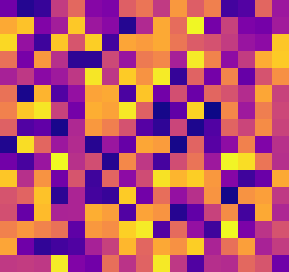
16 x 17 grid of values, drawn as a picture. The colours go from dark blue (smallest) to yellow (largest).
Average level on the scale: 50%. Ninth with the highest average: bottom middle. Odd rows or columns: none. Seam: none. Mirror symmetry: none. Slope: none. Histogram: flat.
